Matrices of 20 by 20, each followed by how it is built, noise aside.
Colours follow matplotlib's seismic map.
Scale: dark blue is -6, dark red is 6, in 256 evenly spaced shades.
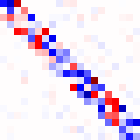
banded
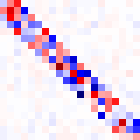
banded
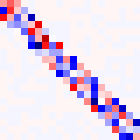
banded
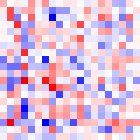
low rank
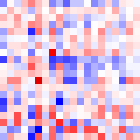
low rank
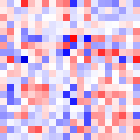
low rank
